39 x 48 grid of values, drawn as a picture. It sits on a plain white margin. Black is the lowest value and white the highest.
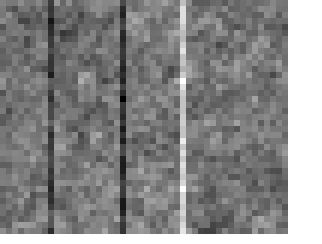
A few values lie far out on both sides of the bulk. Streaks run downward. Columns 9, 21 and 31 stand out from the rest. There is no overall slope.
